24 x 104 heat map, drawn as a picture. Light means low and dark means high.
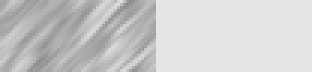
The table splits into one row of 2 panels. Panel 1,1: low, slanting up to the right. Panel 1,2: very low, flat.
